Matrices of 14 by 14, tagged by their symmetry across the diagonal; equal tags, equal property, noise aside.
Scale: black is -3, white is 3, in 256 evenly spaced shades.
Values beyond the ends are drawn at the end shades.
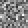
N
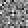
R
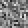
R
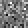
N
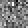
N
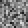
N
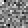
N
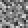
R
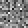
R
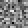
N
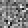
R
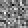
R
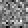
N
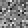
R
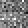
N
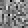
N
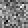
R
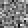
R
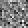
R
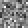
N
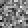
N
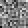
R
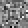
R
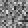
N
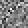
R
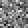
N
